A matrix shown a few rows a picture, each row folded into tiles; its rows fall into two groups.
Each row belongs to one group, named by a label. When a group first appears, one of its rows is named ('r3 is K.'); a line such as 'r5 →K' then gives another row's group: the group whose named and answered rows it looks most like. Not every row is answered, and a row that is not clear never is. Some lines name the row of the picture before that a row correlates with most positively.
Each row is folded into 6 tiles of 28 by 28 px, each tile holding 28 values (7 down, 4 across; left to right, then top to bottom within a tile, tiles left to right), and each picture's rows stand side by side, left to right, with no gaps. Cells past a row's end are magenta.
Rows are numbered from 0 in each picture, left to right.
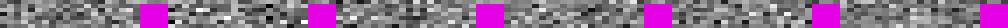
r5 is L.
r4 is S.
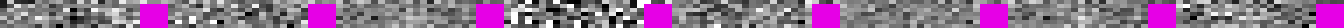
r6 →L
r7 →L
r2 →L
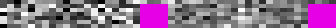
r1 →L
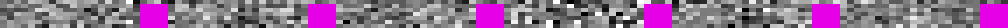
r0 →S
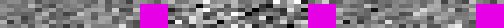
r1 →S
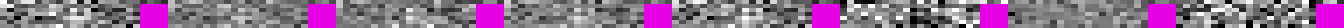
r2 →L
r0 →L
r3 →L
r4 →L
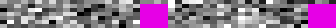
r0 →S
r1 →L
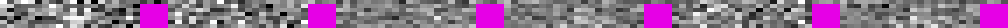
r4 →S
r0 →L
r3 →L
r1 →S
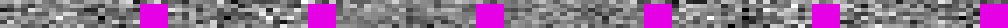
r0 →S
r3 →S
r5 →L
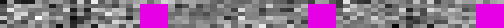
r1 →L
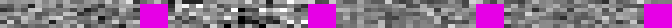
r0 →S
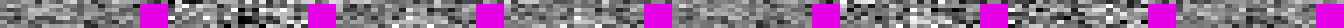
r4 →L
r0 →L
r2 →L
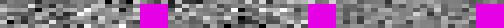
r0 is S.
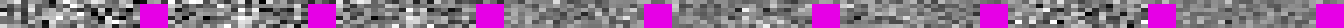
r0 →S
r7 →S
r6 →S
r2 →L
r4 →L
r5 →L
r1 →L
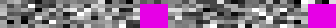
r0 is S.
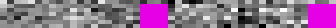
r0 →L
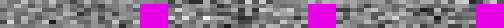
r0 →S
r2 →S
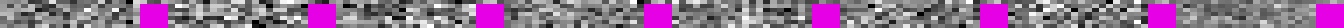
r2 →L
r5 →S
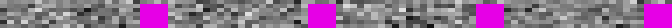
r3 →S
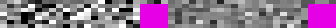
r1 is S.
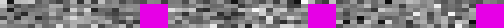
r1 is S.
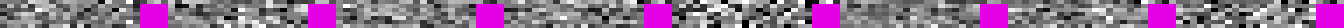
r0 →S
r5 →L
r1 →L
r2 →L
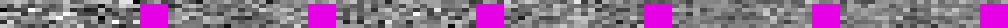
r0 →S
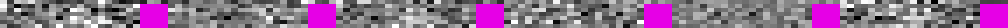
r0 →L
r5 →L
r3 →S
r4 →S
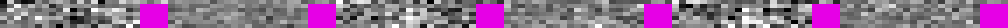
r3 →L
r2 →L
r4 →L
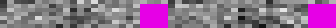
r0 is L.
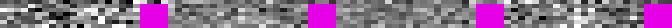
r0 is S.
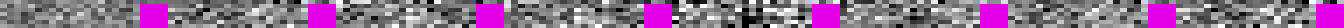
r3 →L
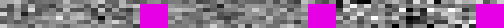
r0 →S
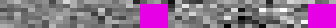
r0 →S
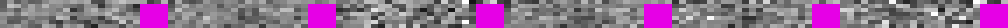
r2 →S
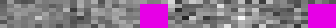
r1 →L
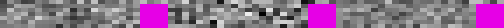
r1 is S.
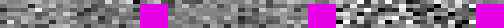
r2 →S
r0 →S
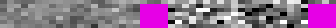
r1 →S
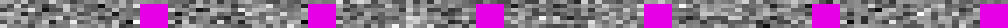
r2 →L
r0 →S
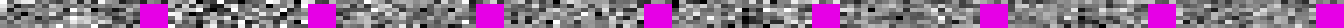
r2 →S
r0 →L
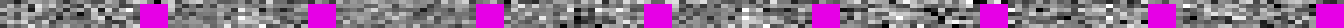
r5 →S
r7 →L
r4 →L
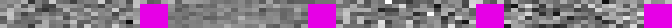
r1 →L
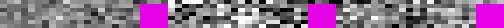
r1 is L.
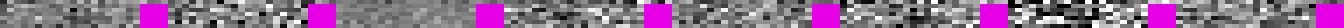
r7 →L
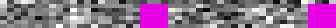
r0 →L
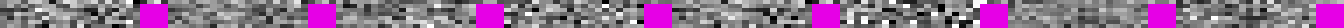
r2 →L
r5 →S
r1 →S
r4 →S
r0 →S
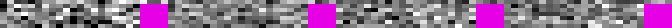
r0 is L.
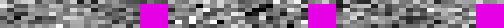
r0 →L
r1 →S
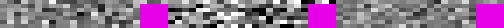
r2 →S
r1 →S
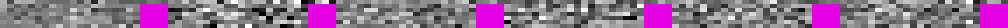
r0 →L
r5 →S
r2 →S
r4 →S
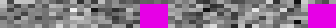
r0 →L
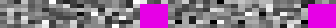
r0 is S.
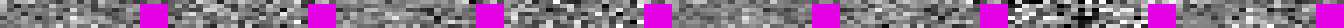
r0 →L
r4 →L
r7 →L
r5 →S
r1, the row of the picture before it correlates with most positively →1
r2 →S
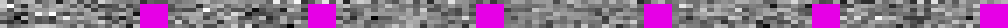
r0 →L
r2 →L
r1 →S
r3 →S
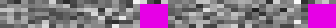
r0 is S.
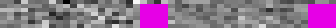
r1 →L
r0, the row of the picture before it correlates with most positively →0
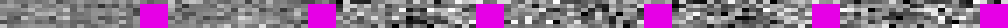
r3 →S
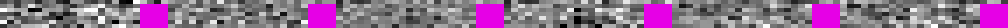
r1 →S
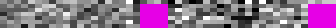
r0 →S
